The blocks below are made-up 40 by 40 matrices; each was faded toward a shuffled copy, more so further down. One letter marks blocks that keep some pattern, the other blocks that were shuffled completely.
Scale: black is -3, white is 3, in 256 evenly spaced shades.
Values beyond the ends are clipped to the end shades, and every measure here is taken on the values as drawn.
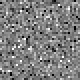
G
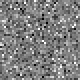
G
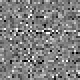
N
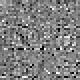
N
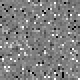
G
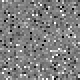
G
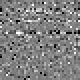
N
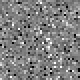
G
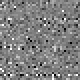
N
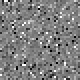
G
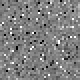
G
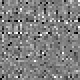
N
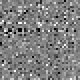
N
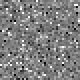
G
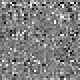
N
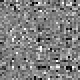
N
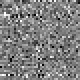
N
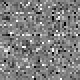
N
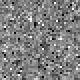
G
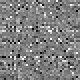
N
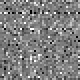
N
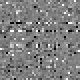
N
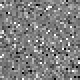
G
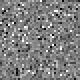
G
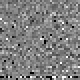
N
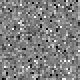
G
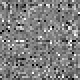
N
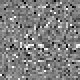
N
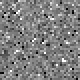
G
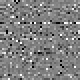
N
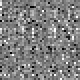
N
